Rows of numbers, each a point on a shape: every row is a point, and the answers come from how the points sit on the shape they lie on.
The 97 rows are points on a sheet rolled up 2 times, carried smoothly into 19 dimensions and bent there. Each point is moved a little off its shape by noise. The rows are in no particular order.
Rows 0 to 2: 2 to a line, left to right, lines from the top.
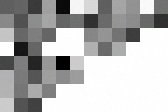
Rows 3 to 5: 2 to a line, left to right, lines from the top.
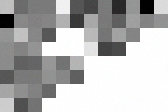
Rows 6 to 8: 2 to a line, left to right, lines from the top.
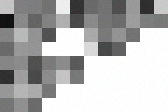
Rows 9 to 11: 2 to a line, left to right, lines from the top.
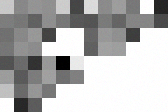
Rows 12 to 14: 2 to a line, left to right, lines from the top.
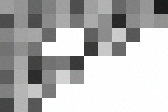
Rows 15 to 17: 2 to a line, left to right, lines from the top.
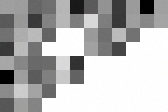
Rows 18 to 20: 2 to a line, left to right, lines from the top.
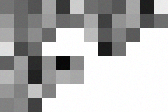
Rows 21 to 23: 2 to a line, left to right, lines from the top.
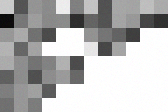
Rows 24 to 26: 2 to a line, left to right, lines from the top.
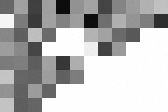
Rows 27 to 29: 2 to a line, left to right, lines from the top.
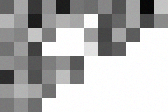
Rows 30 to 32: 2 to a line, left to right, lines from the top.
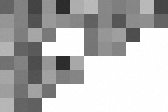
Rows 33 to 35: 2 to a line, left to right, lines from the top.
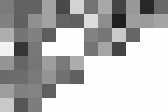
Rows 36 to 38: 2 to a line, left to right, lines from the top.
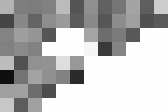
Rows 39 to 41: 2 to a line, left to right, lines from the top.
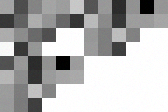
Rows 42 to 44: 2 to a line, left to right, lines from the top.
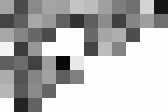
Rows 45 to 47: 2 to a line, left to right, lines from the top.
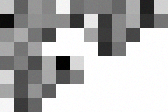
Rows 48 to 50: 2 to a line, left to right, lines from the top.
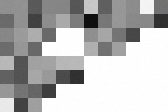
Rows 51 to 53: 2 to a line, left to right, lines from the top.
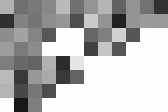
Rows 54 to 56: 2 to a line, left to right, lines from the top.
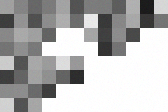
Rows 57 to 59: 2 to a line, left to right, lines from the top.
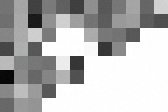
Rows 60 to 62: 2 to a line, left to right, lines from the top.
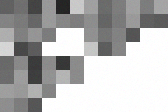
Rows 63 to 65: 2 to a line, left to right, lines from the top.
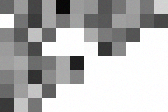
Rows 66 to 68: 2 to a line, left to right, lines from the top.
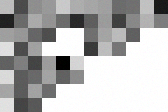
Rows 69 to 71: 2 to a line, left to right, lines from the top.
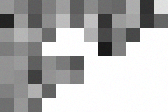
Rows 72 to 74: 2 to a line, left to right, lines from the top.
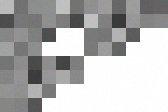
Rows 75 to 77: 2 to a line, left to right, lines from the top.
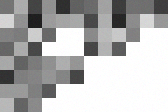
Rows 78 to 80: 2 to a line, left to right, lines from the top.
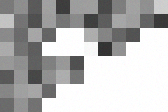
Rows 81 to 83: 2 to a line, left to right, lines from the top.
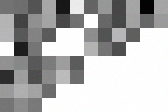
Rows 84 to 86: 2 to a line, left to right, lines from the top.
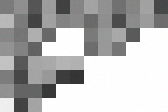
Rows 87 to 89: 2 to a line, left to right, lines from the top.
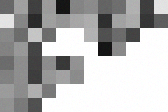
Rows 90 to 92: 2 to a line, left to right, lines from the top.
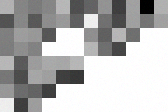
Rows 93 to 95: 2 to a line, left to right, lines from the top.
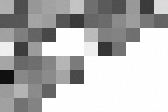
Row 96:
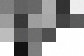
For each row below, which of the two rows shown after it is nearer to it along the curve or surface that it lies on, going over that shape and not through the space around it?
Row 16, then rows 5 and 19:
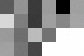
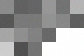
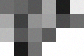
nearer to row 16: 19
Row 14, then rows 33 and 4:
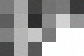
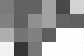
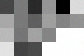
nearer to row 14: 4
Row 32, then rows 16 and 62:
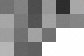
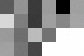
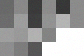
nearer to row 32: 62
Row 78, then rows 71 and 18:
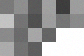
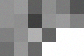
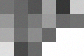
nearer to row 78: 18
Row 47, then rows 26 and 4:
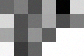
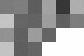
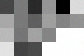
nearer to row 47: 4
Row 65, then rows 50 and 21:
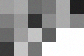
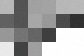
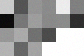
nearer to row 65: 21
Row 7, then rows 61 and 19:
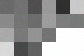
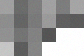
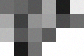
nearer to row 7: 61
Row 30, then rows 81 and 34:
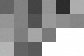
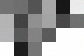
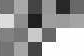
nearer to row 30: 34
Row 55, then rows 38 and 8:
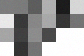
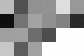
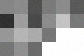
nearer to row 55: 38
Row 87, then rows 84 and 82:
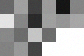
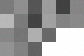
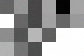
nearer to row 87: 82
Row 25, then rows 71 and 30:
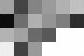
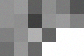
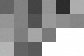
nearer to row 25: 30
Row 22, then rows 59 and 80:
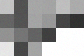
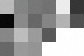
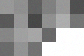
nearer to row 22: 59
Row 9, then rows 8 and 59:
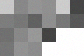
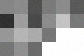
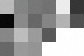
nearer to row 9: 8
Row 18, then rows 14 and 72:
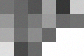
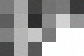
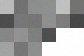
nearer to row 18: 72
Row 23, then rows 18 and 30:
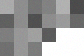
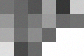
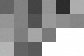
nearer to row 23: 30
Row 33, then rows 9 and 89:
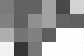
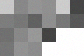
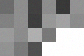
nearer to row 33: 89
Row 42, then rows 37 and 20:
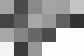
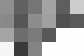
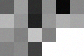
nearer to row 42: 37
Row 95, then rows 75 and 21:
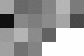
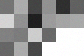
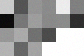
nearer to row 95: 21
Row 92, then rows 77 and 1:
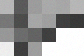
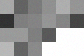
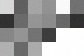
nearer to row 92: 1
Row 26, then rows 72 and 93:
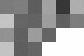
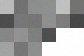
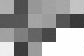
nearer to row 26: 93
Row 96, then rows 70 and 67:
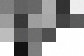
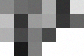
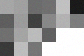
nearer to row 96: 70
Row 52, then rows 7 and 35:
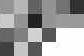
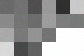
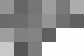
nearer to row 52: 7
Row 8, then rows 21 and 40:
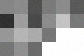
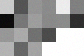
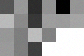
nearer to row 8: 21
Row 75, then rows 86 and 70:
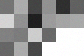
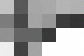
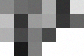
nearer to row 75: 70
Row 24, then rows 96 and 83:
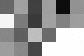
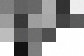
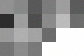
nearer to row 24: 96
